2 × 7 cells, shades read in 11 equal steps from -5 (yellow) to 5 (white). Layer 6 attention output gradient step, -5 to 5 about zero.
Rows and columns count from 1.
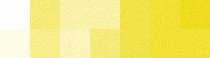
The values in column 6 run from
-4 to -4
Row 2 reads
4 0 2 -1 -3 -4 -4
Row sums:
-6 -6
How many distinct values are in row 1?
6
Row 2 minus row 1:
-1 1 1 -2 0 0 1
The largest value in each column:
5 0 2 1 -3 -4 -4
